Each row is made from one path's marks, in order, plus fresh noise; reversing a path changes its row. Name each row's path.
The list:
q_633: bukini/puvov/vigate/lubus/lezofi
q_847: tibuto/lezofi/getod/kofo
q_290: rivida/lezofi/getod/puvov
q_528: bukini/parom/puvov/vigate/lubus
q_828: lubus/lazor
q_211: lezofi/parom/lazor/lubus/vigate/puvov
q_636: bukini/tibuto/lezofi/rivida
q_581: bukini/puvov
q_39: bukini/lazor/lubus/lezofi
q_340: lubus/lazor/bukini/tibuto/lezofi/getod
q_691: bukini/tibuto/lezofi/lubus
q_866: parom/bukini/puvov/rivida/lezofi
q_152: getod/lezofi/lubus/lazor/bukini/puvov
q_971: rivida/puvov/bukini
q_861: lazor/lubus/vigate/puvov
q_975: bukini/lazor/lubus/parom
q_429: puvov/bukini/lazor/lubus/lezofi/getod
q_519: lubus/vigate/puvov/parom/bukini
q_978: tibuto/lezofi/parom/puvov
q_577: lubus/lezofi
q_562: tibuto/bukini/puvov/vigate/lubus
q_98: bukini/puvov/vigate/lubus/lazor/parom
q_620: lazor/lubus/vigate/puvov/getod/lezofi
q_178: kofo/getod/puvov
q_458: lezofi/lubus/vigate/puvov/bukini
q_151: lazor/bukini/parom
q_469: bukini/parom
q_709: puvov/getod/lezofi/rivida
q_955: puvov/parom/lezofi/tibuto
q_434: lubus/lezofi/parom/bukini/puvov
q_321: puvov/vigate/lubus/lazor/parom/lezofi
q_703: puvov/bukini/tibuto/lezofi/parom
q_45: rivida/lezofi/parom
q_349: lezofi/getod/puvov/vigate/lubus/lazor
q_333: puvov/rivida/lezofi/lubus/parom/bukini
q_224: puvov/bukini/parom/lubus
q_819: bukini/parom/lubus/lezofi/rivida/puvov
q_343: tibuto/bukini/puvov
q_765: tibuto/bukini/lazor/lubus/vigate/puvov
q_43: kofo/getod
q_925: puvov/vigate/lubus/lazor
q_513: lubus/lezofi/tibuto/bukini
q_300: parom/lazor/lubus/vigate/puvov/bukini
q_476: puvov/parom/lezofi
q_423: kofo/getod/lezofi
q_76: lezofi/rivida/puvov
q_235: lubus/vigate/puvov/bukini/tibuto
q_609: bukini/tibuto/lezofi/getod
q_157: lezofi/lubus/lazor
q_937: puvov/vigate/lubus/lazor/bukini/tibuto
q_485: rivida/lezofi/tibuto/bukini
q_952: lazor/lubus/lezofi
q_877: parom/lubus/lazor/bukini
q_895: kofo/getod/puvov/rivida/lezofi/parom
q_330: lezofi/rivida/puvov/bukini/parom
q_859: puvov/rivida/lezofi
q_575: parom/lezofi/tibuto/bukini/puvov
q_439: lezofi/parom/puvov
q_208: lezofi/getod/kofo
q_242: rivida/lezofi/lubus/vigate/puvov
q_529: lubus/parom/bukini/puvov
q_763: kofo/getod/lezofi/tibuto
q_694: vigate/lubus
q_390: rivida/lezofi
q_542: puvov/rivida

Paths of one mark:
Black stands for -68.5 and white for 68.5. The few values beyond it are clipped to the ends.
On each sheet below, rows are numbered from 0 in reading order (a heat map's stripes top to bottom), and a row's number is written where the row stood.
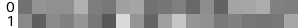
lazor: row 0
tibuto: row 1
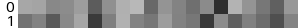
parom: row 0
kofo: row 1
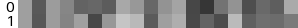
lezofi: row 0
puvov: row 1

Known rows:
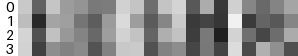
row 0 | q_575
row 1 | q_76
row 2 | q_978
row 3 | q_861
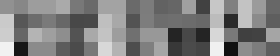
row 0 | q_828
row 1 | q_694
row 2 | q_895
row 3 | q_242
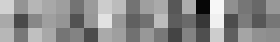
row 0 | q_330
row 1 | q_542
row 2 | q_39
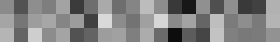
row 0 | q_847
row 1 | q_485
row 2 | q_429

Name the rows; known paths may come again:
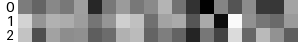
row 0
q_208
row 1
q_330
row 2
q_349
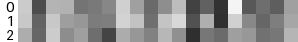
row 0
q_866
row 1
q_575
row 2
q_340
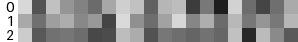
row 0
q_978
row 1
q_485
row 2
q_694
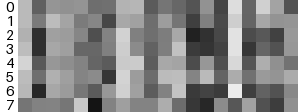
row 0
q_925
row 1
q_39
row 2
q_709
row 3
q_859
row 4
q_458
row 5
q_513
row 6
q_76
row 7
q_43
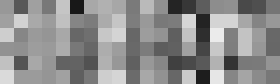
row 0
q_178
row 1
q_151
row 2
q_300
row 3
q_828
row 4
q_577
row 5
q_519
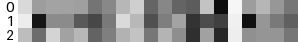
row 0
q_98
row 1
q_242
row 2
q_152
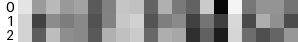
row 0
q_224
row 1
q_861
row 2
q_439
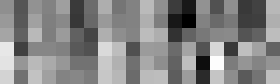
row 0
q_847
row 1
q_423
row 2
q_609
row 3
q_562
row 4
q_333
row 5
q_703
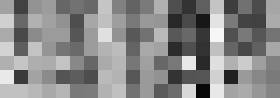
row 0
q_390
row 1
q_895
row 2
q_542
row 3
q_476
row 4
q_877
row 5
q_633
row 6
q_975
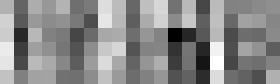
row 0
q_343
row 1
q_235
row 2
q_620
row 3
q_211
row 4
q_819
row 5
q_45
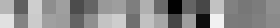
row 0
q_429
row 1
q_434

